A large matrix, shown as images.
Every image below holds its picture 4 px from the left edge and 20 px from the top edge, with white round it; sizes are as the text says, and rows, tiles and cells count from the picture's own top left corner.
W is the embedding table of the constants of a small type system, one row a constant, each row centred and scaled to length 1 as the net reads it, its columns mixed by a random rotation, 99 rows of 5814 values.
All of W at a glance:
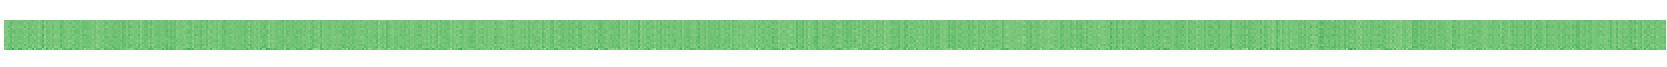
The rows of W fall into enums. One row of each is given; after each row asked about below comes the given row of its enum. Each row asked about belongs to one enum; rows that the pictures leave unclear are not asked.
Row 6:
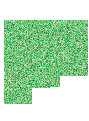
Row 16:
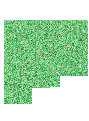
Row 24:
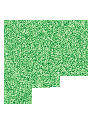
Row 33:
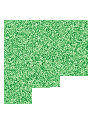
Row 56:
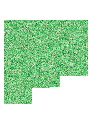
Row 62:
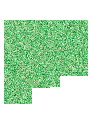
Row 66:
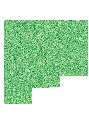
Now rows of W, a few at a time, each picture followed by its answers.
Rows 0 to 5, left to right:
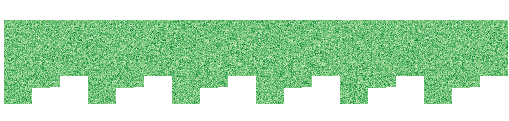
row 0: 33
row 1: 33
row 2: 56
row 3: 56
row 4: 16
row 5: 33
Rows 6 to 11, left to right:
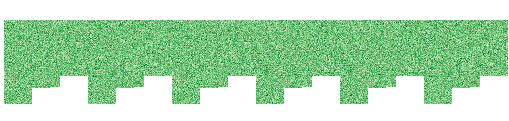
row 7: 56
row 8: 6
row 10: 62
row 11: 56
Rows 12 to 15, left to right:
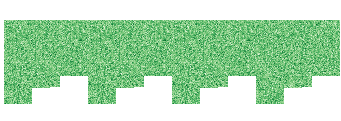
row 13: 16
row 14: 16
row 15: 24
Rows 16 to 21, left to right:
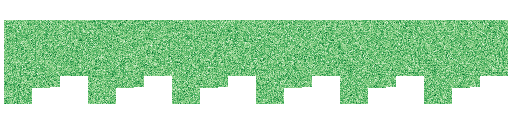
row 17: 56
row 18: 6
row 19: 33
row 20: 62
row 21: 62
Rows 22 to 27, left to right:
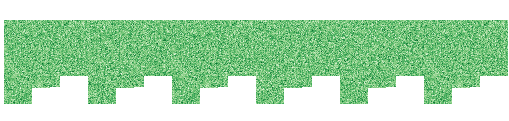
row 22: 24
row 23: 16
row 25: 6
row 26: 33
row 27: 24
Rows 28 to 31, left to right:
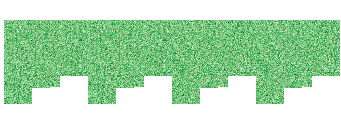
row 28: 16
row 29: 16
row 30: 62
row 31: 62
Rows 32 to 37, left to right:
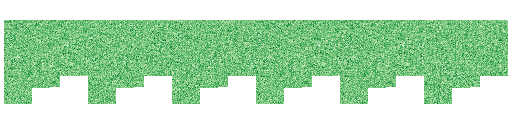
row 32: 56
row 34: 6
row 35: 56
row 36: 56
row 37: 16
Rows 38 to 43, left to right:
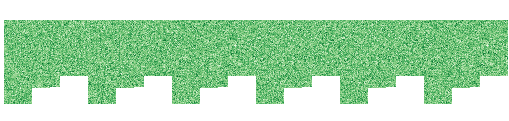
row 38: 24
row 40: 56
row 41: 33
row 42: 33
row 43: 56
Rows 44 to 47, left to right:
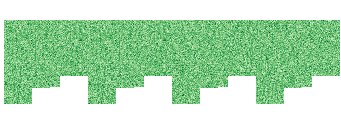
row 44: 16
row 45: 16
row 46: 62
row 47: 66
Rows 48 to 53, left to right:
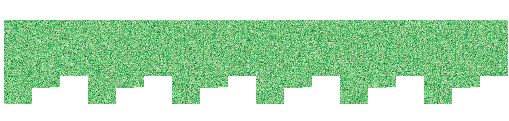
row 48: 56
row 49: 62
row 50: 16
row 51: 6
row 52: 24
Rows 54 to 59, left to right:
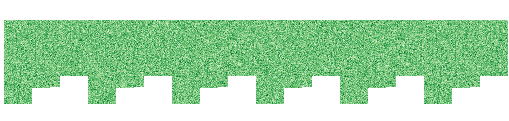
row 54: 16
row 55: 24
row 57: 62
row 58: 56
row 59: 16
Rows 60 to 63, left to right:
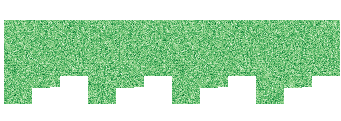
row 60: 62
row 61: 16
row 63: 24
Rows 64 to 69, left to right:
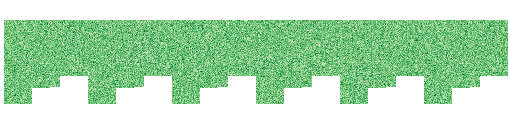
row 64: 62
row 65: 6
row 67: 56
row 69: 62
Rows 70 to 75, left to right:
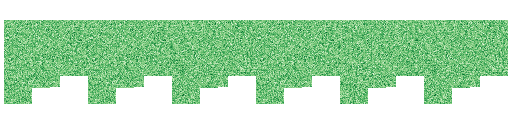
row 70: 33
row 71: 33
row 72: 62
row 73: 33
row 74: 16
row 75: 62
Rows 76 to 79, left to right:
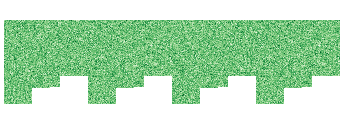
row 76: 66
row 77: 56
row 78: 62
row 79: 56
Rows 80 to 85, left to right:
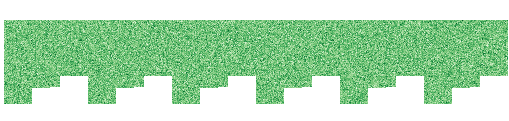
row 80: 16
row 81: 62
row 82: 6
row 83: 33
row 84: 24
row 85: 56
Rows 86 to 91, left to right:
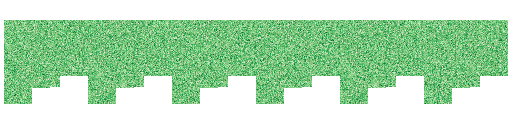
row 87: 24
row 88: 33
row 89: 33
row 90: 24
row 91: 16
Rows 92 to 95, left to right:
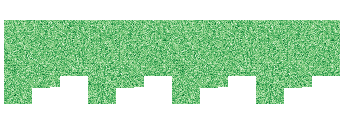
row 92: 62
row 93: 16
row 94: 62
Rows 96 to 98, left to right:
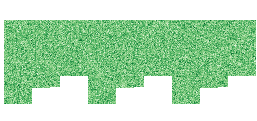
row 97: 24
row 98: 56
